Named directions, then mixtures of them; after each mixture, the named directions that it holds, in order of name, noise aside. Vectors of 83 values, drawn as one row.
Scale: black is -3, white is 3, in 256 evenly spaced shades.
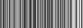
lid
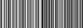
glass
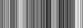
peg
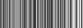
lid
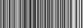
lid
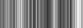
lid, peg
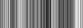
peg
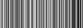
lid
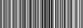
glass, lid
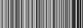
lid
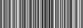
glass, lid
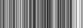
lid, peg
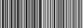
glass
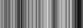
lid, peg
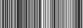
glass, peg
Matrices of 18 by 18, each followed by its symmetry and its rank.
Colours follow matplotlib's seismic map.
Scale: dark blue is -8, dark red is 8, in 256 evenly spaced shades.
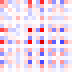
symmetric, rank two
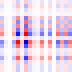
neither, rank one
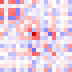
symmetric, rank three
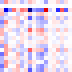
neither, rank two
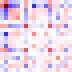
symmetric, rank three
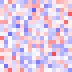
neither, full rank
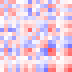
symmetric, rank two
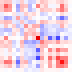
symmetric, rank three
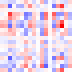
neither, rank two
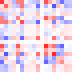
symmetric, rank two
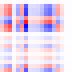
neither, rank one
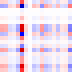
neither, rank one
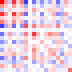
symmetric, rank three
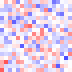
neither, full rank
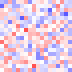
neither, full rank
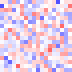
neither, full rank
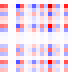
neither, rank one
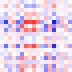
neither, rank two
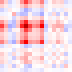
symmetric, rank two
